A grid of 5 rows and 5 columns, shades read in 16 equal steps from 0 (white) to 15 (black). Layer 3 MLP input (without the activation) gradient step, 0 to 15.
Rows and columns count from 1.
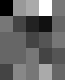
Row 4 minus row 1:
-6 3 3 11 2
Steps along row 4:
same down up down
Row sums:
34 55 47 47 40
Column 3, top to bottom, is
5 13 11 8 8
